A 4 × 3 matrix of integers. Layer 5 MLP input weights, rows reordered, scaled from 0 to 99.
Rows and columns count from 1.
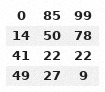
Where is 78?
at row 2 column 3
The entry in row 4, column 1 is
49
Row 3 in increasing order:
22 22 41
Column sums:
104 184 208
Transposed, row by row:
0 14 41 49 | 85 50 22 27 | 99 78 22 9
